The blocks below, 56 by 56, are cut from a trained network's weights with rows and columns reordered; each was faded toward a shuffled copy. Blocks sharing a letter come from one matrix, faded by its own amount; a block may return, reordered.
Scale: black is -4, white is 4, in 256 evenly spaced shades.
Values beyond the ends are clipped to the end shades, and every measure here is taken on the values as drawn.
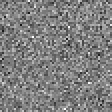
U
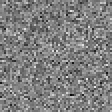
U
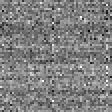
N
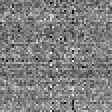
N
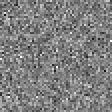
U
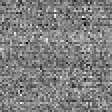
N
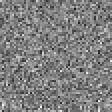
U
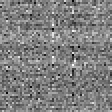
N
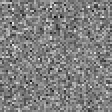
U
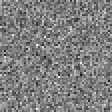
U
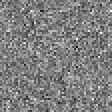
U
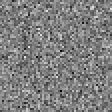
U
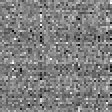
N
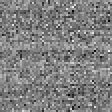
N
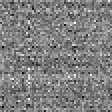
N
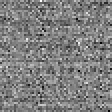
N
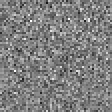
U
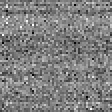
N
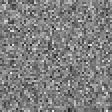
U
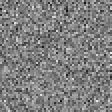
U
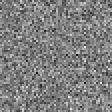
U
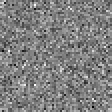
U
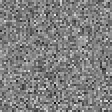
U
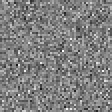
U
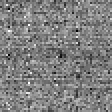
N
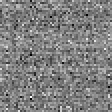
N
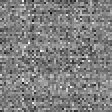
N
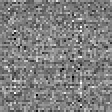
N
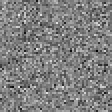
U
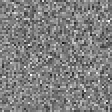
U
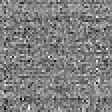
N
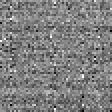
N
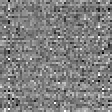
N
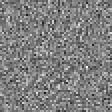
U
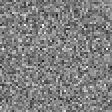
U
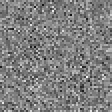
U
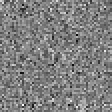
U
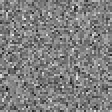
U
